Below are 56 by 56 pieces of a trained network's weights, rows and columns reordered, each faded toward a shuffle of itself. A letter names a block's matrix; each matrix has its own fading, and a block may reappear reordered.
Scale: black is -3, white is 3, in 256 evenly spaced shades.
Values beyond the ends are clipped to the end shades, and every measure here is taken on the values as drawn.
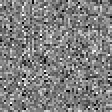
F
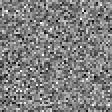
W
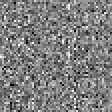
F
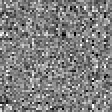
F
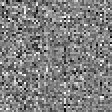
F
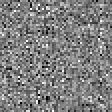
F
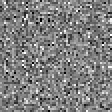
F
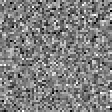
W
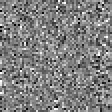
F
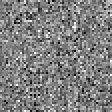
F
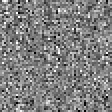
F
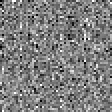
F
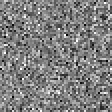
W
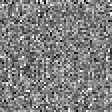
W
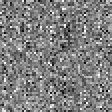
F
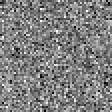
W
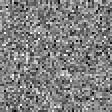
W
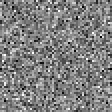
W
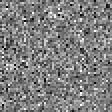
F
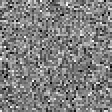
W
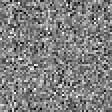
W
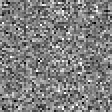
W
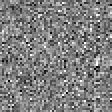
F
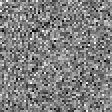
W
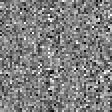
F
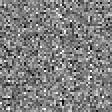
F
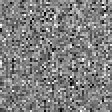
F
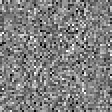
F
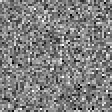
W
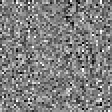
F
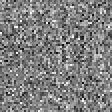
W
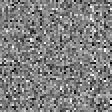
F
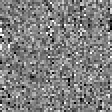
F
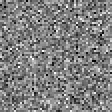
W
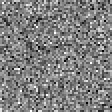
W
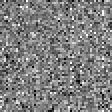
F
